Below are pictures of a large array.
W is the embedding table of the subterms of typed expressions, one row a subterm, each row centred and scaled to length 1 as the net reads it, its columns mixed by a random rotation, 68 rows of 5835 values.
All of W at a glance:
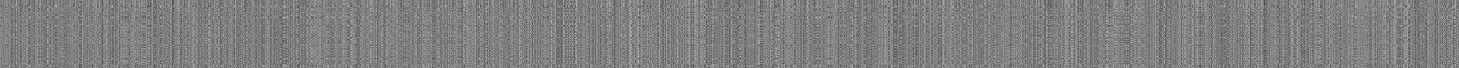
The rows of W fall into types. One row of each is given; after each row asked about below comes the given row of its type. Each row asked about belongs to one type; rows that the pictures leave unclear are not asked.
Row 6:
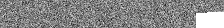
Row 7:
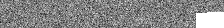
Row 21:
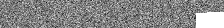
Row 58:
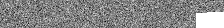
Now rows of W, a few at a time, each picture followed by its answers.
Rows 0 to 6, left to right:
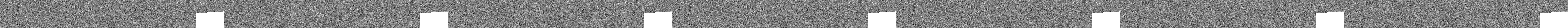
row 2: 6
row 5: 6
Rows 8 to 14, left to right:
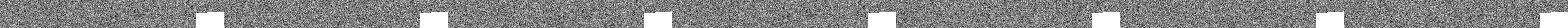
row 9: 21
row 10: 6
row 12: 7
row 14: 21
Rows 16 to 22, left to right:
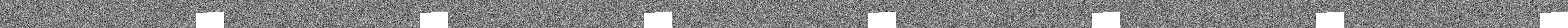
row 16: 58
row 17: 7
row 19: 58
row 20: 21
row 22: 21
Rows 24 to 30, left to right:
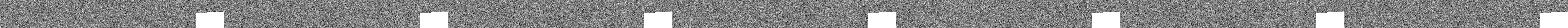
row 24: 58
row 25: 6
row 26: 6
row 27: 21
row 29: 6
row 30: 21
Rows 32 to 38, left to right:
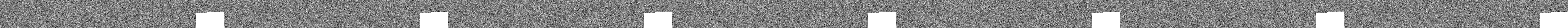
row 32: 21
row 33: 58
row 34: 7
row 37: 6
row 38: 58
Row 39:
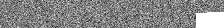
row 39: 21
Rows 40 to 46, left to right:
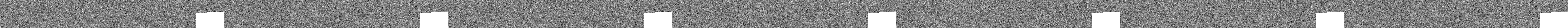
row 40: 58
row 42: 58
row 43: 6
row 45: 7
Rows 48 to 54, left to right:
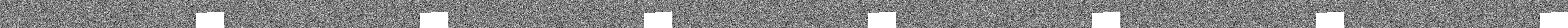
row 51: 21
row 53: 21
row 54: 21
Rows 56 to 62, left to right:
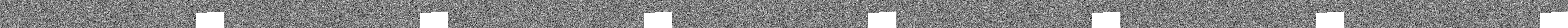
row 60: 21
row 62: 6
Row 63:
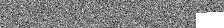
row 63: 58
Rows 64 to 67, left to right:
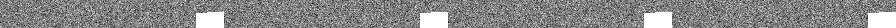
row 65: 7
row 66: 7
